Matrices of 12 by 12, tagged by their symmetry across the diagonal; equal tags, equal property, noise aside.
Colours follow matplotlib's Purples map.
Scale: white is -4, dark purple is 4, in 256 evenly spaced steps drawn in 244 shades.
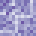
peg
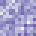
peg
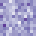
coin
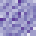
peg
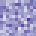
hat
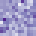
hat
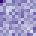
peg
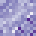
peg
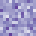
hat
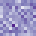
coin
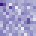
coin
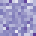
coin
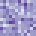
hat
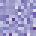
hat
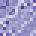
peg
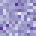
coin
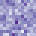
coin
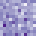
hat
